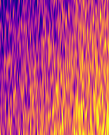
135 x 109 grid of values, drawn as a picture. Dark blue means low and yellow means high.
Mirror symmetry: none. Grain: streaks running down. Ninth with the lowest average: top left. Average level on the scale: 50%. Slope: up to the bottom right. Ninth with the highest average: bottom right.
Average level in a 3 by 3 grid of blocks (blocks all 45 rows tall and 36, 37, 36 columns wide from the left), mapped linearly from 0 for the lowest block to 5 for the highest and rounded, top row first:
0 1 3 / 1 3 4 / 2 4 5
